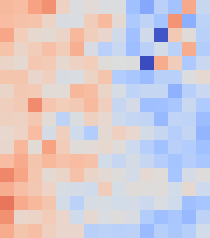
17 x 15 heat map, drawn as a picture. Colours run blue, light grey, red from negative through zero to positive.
Ninth with the highest average: bottom left. Roughest part: top right. Slope: up to the left. Odd patch: rougher, in the top right.
